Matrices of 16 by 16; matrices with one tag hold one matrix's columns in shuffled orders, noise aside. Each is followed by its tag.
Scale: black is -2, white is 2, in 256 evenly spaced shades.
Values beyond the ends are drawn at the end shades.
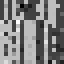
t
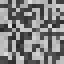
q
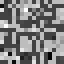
q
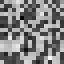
q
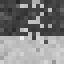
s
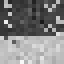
s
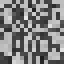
q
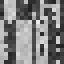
t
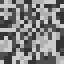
q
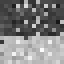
s
